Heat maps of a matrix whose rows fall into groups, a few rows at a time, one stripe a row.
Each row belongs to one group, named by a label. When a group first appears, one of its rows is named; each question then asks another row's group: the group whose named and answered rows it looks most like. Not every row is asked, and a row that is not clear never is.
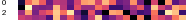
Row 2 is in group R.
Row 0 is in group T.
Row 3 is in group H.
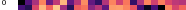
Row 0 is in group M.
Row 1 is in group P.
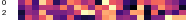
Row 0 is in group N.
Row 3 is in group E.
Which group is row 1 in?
N
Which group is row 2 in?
T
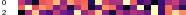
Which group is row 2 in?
H
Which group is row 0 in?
P
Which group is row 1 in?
N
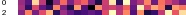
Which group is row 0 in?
M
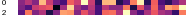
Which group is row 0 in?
T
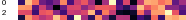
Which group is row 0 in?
M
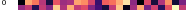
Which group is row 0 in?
M
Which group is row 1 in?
R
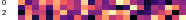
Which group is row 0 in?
P
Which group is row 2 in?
M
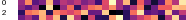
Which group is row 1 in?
E
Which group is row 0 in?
E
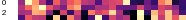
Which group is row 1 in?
N
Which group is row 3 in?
H
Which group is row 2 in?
N
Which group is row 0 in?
M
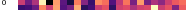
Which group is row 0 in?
H
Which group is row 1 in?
H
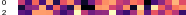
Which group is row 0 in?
E
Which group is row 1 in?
H
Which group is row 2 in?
N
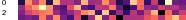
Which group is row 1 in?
N
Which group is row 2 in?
T
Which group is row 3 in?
H
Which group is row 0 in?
T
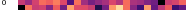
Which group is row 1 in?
M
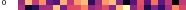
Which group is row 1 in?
P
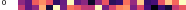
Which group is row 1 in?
P
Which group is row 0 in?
E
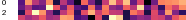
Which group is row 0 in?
E
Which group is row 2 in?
T
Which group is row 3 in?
R
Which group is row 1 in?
E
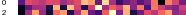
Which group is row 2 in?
M
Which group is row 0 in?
T
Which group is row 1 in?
H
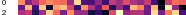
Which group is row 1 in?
T
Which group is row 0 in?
P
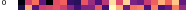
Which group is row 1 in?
R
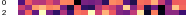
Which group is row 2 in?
T
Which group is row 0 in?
R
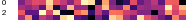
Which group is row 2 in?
P
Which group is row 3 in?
R
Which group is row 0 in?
T
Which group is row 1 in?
E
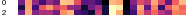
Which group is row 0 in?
R
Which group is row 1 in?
R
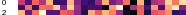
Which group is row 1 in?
R
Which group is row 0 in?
E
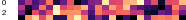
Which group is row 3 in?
N
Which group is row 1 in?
P
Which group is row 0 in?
E
